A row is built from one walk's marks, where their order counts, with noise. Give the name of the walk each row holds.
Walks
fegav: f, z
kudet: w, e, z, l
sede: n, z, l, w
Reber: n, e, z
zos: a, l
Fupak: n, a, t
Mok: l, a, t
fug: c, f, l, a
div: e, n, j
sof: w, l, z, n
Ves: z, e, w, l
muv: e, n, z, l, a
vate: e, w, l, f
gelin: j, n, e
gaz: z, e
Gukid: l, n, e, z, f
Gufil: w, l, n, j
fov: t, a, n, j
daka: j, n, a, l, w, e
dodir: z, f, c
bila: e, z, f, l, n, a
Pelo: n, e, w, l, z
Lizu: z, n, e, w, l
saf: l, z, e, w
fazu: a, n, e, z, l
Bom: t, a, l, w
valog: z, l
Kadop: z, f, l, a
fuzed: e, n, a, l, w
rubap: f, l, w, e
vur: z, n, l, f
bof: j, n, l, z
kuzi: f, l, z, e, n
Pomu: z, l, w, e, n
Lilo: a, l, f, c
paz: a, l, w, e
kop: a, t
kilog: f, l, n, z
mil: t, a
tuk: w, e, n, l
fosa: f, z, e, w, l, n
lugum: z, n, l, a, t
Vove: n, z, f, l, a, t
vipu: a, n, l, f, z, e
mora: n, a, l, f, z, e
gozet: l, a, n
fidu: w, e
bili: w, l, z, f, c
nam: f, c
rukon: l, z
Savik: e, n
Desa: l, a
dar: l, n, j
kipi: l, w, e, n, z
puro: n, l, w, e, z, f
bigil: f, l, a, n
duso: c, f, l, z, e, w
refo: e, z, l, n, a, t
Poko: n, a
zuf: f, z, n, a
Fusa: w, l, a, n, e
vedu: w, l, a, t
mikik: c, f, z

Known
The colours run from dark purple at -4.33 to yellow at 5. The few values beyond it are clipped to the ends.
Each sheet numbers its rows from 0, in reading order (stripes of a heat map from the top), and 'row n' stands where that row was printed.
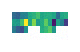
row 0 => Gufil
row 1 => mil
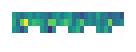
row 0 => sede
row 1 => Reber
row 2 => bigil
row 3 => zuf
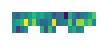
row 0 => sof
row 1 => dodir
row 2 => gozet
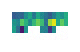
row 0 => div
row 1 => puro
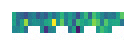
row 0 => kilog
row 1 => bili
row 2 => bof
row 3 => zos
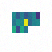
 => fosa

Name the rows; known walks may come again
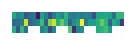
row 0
dodir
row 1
dar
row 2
gaz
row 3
Bom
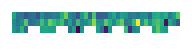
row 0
zuf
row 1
paz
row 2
gelin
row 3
div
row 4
Pomu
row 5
fov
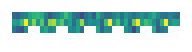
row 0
Gufil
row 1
gozet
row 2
kilog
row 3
rukon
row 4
sede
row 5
vur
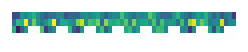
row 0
kudet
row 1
bila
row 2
muv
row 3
mora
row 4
fazu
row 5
Lilo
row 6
puro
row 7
fosa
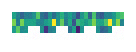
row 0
vipu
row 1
bili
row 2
bof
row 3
Fusa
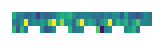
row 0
Kadop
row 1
kipi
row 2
lugum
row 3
Ves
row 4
bigil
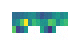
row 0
refo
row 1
Savik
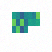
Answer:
Poko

